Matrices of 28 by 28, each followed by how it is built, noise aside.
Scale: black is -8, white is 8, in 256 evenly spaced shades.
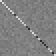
diagonal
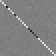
diagonal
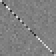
diagonal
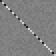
diagonal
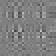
low rank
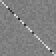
diagonal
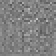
low rank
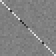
diagonal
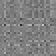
low rank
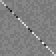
diagonal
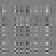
low rank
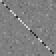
diagonal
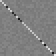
diagonal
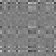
low rank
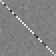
diagonal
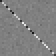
diagonal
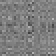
low rank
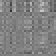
low rank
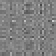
low rank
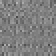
low rank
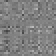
low rank
